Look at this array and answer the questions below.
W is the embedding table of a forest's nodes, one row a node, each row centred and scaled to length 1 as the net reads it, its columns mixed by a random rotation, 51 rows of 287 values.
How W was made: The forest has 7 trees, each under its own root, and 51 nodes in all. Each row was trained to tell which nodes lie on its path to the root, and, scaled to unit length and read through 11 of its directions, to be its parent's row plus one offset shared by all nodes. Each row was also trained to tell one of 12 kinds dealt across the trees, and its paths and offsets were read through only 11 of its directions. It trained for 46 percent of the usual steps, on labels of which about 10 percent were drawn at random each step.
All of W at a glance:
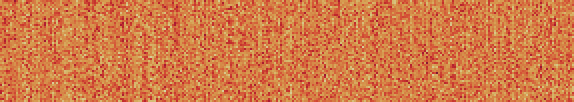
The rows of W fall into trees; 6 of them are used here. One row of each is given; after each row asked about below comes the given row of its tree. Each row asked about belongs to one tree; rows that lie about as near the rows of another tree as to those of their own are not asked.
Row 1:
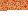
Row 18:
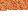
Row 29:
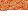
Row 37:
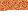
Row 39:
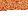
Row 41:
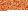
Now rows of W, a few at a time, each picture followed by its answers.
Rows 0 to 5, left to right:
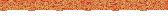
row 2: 1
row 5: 1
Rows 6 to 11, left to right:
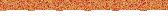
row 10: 41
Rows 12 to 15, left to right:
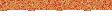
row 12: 37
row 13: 1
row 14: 41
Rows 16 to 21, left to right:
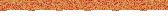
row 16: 41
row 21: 41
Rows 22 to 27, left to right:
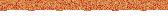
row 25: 1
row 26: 29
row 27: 39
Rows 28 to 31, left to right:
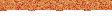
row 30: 41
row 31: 29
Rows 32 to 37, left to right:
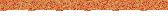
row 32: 39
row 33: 37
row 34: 37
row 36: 29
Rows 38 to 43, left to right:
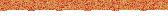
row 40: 29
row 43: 39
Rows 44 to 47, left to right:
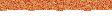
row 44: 18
